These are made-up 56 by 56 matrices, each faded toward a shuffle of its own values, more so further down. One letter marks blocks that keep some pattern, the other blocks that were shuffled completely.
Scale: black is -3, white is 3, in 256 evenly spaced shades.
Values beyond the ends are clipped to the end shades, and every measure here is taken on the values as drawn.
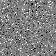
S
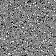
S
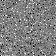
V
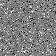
V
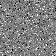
S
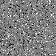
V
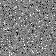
S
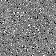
S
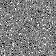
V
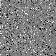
V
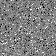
S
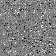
V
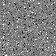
V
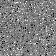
S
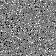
S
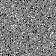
S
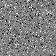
S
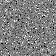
V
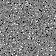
S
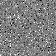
V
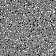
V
